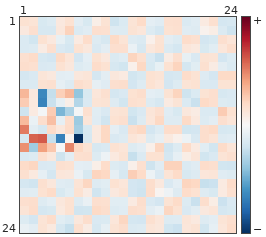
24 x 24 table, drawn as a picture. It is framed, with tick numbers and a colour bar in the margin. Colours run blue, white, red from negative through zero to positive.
Odd patch: rougher, in the middle left. Roughest part: middle left. Grain: checkered. Average level on the scale: 50%.
